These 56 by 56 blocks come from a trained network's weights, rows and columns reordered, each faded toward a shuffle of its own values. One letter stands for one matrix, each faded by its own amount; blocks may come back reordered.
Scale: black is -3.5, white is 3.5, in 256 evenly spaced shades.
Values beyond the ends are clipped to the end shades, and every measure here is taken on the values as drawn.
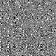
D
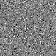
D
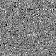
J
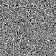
J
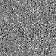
D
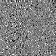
D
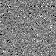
J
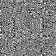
D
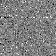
J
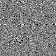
J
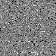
J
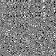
D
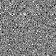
J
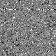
J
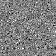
J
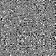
D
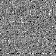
J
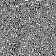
D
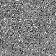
D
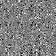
D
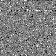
J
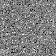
D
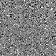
D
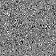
D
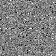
J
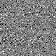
J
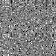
D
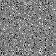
D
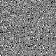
D
